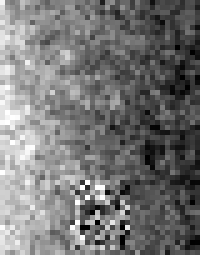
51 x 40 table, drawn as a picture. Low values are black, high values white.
No regular stripes run through it. The bottom middle is the roughest part. An odd patch, rougher than its surroundings, sits in the bottom middle. Values rise toward the left.
